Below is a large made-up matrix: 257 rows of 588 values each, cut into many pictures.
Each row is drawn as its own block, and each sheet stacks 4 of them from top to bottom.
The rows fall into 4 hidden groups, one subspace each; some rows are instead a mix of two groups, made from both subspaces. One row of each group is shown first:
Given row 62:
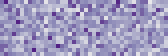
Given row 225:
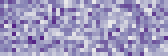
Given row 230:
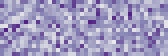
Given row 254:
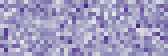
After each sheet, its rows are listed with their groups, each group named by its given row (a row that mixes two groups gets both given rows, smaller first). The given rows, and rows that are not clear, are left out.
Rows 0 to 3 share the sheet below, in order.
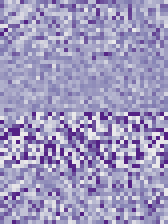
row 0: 230
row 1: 225
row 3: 230
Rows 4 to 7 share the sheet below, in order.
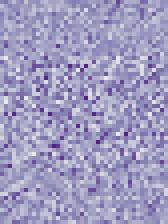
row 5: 62
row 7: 230
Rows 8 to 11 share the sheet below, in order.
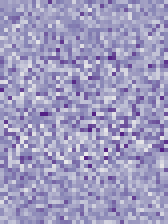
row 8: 230
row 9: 230
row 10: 254
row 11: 230
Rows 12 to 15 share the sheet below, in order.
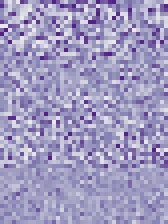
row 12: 230
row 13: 254
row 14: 225
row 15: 230
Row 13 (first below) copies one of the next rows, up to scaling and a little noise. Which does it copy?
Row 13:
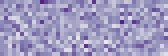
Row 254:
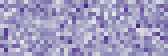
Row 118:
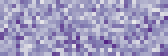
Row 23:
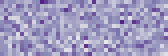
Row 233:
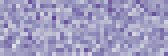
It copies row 23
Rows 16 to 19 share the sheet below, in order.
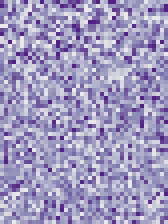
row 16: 230
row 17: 225 and 254
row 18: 225 and 254
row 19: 230
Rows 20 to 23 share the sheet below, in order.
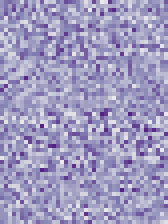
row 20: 230
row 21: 230
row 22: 230 and 254
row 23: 254
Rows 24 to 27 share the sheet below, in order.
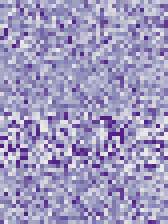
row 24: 254
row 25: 225
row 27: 225
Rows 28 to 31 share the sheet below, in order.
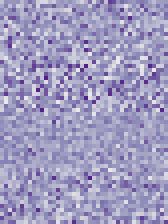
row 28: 254
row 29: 62
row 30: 225
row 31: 230
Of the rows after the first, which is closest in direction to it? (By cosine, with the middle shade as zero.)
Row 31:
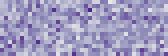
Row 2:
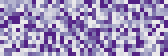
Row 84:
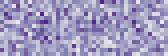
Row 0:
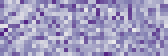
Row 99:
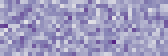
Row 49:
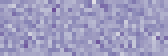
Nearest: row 99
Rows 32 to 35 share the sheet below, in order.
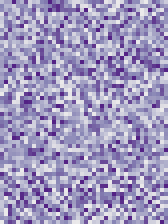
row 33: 254
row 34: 225
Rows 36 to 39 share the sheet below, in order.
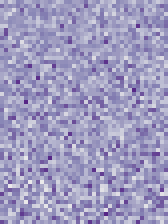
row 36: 254
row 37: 225
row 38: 225
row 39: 254
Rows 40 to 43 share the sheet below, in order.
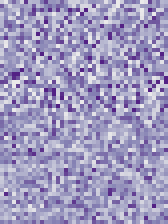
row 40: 62
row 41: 230
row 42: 225
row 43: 225
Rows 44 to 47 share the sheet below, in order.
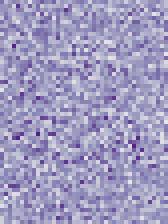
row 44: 254
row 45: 230
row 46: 225
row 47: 230 and 254
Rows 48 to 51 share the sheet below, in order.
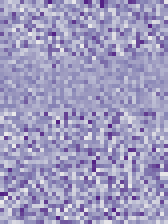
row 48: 230
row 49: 225 and 230
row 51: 230 and 254
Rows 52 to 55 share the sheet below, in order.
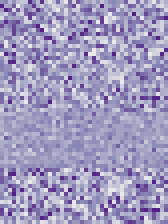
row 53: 225
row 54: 225
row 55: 225
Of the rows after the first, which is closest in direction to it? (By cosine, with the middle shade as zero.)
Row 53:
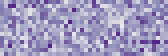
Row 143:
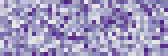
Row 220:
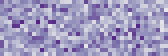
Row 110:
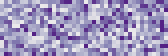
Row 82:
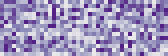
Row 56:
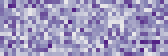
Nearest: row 56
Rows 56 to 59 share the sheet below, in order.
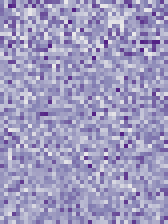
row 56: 225
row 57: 225
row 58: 254
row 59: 230 and 254
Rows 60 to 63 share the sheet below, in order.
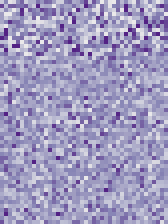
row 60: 254
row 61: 254
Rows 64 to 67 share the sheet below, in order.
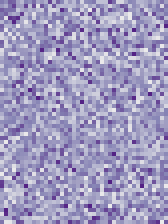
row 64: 225 and 230
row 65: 230
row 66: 230
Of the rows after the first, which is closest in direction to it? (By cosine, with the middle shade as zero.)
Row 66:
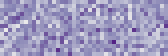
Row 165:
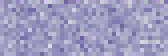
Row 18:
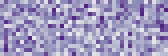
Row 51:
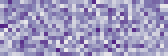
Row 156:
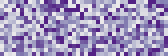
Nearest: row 51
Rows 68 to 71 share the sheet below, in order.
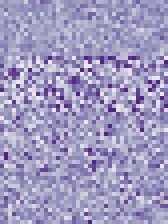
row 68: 254
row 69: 230
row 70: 62
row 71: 254
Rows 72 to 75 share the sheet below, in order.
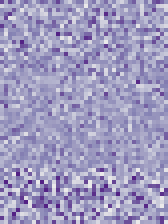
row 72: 254
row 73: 254
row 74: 230
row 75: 254
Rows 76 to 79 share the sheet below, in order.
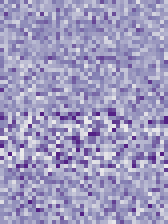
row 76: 254
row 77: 230
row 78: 230
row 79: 230
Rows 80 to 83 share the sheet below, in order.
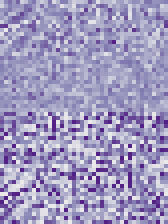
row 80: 230
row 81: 225
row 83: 230
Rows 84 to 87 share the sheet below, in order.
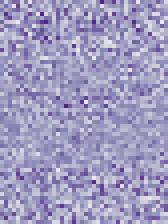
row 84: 254
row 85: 225 and 254
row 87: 254
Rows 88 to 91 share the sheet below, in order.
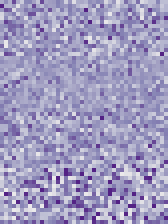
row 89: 230
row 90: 62 and 230
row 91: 225
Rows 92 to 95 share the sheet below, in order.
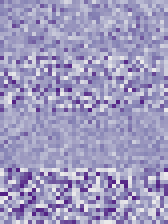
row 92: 225
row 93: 254
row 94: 230
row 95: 230
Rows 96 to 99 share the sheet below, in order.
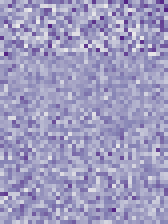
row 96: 225
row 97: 254
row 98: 225
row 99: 230
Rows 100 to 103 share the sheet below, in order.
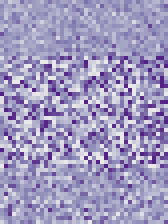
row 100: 230 and 254
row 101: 225
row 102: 225
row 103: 254
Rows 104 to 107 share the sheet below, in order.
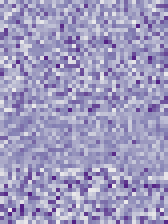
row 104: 254
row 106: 230
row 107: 230
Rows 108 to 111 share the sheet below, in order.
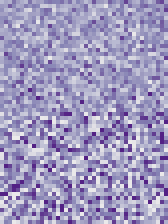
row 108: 225
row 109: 230
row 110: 225
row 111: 230
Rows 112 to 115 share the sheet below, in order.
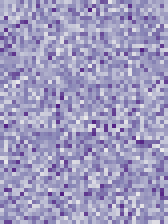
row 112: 230
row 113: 230
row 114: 254
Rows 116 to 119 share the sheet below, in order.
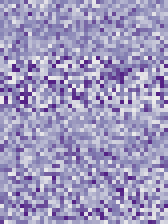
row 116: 225 and 254
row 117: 225
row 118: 254
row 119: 225
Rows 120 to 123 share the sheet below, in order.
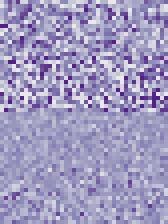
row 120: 230
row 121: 225
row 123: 230
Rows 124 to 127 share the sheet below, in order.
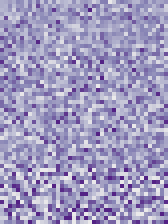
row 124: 230
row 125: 62 and 230
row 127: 254
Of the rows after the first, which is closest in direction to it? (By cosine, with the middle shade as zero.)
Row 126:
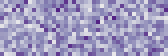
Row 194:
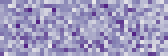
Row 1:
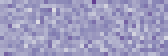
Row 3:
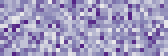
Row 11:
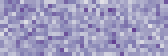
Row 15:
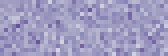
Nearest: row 3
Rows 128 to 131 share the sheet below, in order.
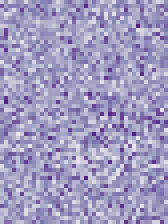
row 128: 254
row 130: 225 and 254
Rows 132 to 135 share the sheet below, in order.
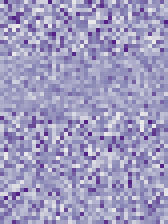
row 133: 225
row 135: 230
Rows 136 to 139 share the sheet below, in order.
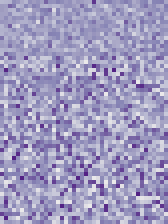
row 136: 225
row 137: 254
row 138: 254
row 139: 254
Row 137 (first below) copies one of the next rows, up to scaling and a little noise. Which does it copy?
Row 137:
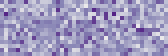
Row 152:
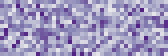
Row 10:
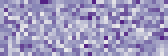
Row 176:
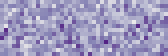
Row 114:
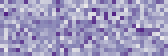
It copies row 114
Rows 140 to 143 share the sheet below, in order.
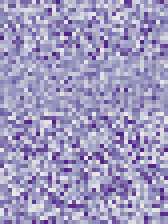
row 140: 225 and 254
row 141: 225 and 254
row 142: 225
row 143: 225
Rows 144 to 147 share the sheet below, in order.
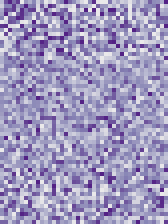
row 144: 230
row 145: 230
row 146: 225 and 254
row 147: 254
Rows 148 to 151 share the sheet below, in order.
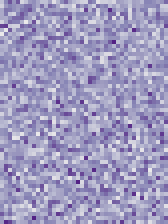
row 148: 230
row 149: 230
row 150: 225
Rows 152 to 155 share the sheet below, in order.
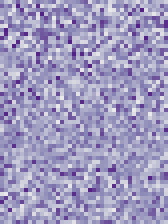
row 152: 254
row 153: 230
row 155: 230
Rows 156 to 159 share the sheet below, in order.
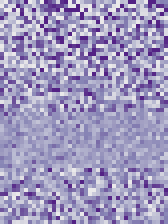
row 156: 62
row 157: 230 and 254
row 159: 230
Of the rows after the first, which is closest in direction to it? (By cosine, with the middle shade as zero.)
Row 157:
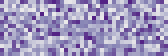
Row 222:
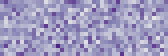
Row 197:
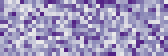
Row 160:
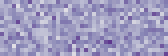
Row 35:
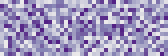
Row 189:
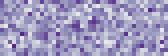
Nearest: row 197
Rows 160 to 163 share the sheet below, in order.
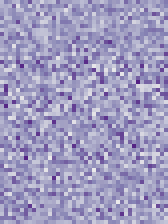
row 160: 254
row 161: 254
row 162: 225
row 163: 225
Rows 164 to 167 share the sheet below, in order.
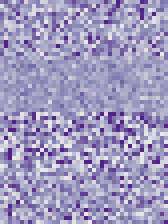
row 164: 62
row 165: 225 and 230
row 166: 254
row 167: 254
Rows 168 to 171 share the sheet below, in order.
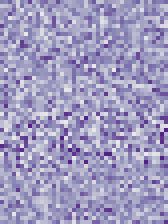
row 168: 254
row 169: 230 and 254
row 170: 225 and 254
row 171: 254
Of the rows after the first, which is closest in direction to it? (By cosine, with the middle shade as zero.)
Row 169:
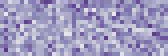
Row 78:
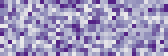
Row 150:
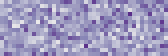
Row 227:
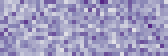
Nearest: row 227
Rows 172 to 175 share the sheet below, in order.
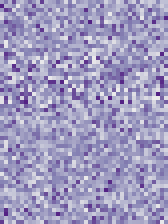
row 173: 225
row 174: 254
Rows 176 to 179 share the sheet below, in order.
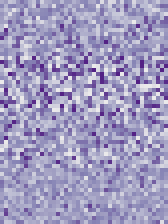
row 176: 254
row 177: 254
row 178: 254
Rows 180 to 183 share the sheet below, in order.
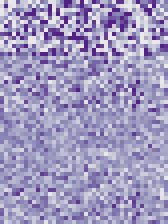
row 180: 225
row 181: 225
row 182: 62 and 254
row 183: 225
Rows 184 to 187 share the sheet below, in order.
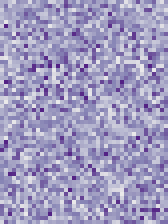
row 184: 225
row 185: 62 and 225
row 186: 254
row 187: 225
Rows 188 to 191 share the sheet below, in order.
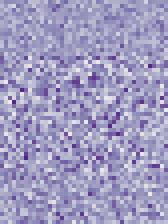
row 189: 230 and 254
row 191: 230
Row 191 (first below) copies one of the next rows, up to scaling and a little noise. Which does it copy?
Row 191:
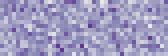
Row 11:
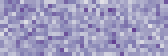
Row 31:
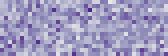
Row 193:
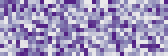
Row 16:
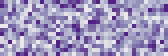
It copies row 193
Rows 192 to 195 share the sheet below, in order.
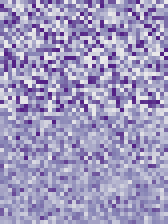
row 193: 230
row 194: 225
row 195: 225
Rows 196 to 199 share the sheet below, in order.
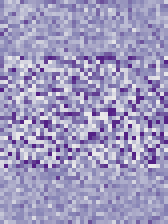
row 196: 230
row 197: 230
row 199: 62
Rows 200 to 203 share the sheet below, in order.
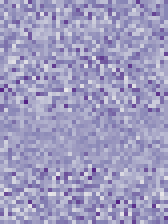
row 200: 254
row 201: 225 and 230
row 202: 254
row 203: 225
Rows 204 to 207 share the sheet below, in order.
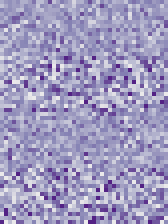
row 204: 230
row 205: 225
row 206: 254
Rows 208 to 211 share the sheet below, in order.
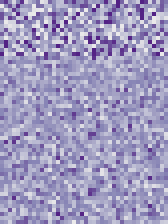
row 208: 62
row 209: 225 and 254
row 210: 230
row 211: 230
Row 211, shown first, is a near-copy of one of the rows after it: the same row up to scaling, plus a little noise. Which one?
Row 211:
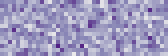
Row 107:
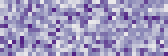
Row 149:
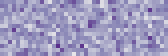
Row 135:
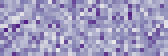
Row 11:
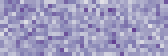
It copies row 149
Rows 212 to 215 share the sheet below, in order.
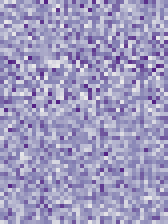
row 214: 254
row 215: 254
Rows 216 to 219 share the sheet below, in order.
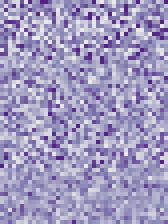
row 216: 254
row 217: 230
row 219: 230
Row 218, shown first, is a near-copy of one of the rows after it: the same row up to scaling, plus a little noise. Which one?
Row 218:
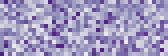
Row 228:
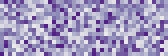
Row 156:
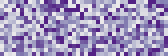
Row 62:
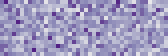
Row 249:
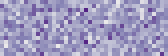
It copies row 228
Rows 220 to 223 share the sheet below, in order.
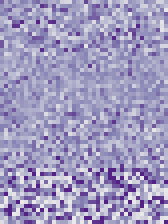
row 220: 225
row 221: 230
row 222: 62 and 230
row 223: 254
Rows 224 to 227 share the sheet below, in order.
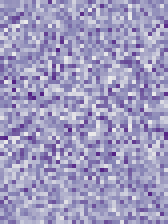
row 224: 230
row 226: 230
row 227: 230
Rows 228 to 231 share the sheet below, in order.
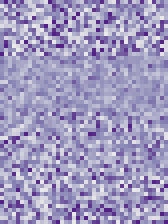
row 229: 230
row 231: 254
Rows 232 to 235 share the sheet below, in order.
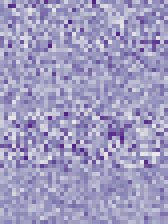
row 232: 225
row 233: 254
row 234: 225
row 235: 225
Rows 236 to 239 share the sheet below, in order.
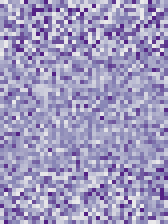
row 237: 254
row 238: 62 and 254
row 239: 225
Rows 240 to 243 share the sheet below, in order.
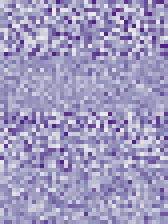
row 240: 225 and 254
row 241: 254
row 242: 230 and 254
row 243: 225
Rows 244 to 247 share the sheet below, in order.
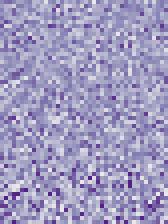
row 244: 225
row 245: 230
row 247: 230
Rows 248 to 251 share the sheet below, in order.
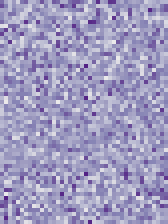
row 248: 230
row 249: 62
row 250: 225
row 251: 225 and 254
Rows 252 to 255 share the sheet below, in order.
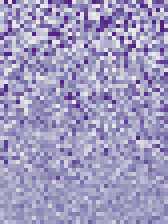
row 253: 254
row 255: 62
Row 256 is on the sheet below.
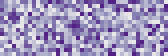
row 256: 230
